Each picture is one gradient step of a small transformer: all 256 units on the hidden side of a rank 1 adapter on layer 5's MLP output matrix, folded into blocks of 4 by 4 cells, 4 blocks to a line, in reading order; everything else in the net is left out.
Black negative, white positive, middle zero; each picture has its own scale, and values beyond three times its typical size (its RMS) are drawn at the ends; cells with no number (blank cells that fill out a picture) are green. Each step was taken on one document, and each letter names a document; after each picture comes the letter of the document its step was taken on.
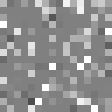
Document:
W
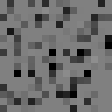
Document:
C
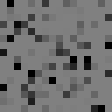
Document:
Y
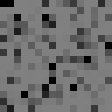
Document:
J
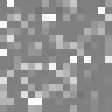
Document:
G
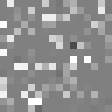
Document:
G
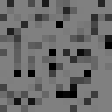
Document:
C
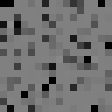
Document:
J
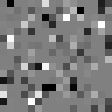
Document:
G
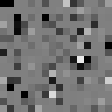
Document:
J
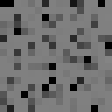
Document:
J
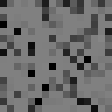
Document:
W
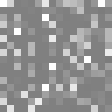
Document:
W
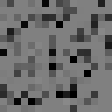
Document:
C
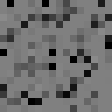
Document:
C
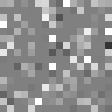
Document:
W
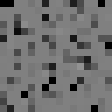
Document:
J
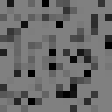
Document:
C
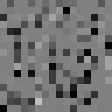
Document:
C
